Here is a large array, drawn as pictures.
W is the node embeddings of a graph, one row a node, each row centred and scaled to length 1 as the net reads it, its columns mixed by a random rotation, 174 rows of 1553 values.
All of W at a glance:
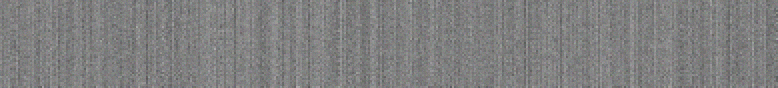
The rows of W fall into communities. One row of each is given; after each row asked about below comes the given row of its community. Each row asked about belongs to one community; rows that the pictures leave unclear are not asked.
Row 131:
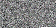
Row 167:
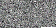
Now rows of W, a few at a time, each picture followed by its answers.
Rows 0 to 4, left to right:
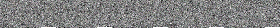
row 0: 131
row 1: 131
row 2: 167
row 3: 131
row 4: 167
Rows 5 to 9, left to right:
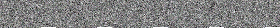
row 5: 131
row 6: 167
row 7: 131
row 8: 131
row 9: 131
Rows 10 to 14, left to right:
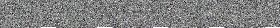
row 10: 167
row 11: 131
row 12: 131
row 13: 167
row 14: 167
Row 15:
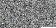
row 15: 131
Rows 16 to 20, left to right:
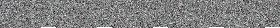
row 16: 131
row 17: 167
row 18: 167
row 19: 131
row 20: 167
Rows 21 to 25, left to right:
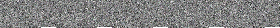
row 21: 167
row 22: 131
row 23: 167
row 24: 131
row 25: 167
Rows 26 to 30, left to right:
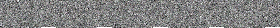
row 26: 167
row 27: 131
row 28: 131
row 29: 131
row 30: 167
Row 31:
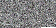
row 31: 167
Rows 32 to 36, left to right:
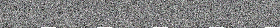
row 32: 131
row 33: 167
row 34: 167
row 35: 167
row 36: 131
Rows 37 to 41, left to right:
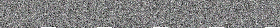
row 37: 131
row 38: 167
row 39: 131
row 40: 131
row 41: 131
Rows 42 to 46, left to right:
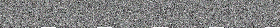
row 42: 167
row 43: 167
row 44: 131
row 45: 131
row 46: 167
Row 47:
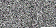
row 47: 167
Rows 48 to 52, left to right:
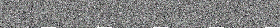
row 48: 167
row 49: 131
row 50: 131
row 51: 131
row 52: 131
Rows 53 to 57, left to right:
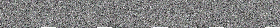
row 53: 131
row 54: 131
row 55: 131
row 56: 167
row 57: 167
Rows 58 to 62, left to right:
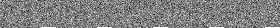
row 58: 131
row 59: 131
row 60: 167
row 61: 131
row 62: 167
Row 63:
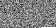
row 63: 167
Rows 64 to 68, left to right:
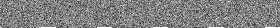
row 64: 131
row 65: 131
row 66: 167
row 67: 131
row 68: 131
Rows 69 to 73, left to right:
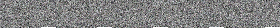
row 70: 167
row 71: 131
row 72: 167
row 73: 131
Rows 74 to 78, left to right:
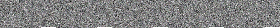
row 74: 167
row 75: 131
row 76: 131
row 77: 131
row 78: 131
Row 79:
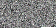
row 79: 131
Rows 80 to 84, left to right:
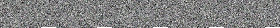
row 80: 167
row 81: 131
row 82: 167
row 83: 167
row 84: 167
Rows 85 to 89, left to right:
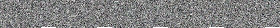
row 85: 167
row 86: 167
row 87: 131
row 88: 131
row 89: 131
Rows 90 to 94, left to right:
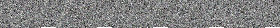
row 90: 167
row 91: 167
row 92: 167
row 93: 167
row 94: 167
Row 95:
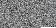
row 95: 131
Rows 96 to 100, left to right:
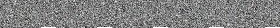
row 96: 167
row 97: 167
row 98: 131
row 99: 167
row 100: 167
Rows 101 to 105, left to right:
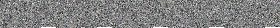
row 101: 131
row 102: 167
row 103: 131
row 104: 167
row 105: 131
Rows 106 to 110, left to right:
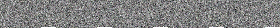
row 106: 167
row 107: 131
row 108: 167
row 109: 167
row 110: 131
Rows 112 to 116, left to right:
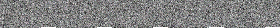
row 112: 131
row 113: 167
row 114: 131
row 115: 131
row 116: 167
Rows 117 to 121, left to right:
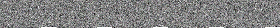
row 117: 131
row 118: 131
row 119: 167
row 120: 167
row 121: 131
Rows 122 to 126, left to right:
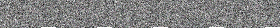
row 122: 167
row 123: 167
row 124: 131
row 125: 167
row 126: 131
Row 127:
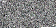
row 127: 131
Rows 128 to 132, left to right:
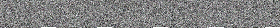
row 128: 131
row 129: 167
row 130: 131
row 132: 167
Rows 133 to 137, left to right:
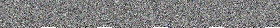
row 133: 167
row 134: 167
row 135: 131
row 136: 167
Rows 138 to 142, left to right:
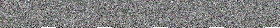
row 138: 167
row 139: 131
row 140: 131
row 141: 131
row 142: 167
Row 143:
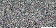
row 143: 131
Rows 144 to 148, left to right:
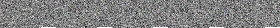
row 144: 131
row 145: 167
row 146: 167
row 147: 167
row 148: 131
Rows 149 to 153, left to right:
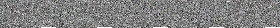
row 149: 131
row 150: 131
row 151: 167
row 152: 167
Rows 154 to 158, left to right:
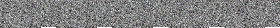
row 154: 167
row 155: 167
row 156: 167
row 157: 131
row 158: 167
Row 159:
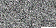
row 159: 167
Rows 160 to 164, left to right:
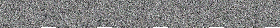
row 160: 131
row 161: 167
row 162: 167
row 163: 167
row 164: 167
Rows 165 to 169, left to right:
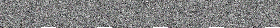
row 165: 167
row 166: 131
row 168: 131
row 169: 167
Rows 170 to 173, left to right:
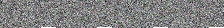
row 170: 131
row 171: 167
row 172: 167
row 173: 167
